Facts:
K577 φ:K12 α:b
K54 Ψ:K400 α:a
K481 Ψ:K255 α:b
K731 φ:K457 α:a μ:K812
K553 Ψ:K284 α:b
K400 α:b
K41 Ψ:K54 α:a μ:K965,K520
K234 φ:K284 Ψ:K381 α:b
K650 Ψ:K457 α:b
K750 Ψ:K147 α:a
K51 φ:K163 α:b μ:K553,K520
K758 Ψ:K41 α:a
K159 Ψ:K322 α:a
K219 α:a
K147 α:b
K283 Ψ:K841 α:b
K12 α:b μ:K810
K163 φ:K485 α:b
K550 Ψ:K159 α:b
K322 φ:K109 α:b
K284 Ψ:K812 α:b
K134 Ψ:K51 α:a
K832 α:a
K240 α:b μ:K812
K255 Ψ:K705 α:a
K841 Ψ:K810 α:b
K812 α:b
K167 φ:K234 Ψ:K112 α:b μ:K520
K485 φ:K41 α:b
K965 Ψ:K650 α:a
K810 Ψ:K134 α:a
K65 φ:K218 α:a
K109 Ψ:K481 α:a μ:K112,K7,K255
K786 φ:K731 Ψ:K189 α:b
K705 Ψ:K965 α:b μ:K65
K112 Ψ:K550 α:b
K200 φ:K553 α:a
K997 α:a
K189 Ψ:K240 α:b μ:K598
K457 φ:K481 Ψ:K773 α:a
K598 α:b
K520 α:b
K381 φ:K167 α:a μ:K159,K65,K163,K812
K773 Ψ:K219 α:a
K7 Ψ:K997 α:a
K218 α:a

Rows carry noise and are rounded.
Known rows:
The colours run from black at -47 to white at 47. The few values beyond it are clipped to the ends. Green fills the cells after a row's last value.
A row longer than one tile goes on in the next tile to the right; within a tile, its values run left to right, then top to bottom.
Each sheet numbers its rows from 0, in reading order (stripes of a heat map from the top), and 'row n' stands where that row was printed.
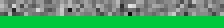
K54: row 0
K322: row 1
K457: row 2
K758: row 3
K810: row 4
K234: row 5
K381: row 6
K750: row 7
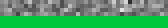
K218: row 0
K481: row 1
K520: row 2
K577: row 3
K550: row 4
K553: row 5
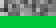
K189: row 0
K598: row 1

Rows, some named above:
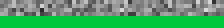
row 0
K650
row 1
K54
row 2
K12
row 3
K481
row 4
K159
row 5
K219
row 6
K284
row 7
K550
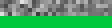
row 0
K705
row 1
K167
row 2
K481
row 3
K283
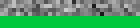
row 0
K650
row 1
K841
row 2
K112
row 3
K134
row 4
K758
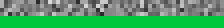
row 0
K167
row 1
K255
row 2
K812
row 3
K41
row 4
K7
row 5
K189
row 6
K965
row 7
K400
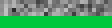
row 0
K773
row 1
K109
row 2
K65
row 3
K598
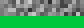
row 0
K12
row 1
K240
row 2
K51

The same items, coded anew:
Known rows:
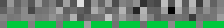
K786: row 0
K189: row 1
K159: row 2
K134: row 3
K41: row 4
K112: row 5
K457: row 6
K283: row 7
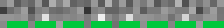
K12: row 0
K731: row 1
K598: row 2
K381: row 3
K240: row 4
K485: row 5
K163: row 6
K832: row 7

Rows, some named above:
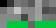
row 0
K255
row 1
K167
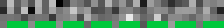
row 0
K650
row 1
K457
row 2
K255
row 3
K550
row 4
K381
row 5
K705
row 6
K7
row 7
K41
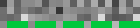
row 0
K841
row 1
K322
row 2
K219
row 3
K65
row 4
K810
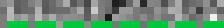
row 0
K51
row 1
K51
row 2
K598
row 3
K965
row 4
K109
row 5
K481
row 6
K520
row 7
K381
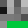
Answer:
K773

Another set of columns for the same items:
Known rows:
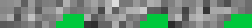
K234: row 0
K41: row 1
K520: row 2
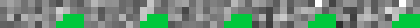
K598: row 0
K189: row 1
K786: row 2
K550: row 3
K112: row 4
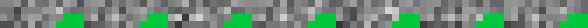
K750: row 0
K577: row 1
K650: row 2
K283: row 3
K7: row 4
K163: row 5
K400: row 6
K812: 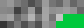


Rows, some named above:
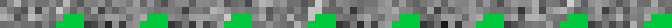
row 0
K481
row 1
K381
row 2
K65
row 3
K189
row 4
K731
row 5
K381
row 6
K167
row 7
K240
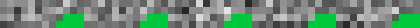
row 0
K167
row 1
K481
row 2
K810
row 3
K705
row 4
K965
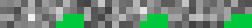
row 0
K841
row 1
K255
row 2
K705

